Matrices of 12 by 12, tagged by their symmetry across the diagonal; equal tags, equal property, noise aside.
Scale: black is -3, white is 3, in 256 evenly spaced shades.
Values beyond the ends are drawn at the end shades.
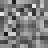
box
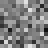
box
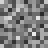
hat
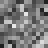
hat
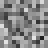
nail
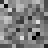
hat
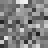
nail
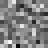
nail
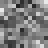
nail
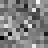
box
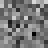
nail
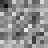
hat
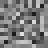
hat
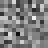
box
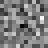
nail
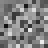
hat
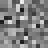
box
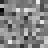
nail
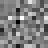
box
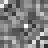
hat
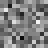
box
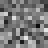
nail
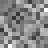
hat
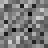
hat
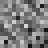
hat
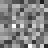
nail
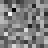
box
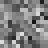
box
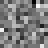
nail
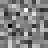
box
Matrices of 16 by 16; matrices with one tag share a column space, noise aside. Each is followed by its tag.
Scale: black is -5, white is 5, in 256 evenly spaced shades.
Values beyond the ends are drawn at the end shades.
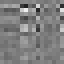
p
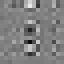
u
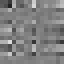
u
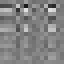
p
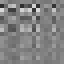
p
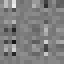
u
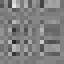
u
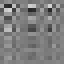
p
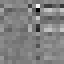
p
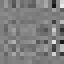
u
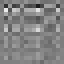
p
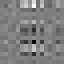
u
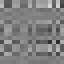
u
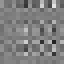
u
